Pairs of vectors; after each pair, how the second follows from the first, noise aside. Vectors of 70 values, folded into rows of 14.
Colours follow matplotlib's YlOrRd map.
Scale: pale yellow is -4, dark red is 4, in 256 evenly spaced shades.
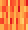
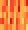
copied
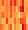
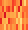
shuffled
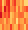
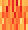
shuffled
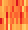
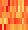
shuffled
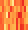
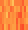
shrunk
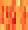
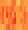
shrunk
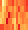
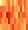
shuffled
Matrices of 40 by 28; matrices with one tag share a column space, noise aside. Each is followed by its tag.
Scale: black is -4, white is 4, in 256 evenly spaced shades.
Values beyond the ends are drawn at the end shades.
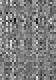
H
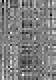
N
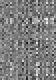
H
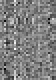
H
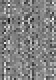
H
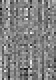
N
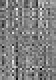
N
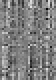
N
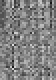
N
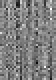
N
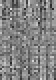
N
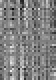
N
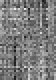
N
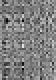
H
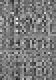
H
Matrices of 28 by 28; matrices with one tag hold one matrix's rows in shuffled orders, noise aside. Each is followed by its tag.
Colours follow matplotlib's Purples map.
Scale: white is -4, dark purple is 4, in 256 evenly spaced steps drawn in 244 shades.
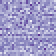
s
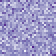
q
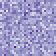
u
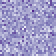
q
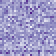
s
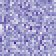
u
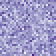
q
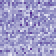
s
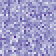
u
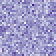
q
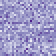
s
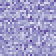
s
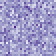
u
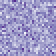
q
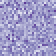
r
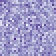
u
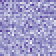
s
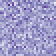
r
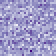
s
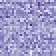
s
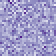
r
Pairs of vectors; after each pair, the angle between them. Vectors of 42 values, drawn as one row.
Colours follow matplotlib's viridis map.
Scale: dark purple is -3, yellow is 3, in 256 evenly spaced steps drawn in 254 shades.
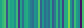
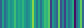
partly opposed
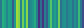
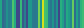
nearly opposite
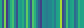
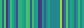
nearly parallel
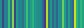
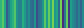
partly opposed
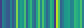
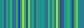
partly aligned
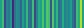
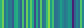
partly aligned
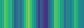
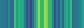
nearly opposite
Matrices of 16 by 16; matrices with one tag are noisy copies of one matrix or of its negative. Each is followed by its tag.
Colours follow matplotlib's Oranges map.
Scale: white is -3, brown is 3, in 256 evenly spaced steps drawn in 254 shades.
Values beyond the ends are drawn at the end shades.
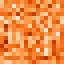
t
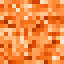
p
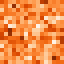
p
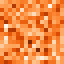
t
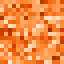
p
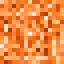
t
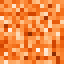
t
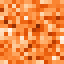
p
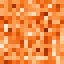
t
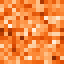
p
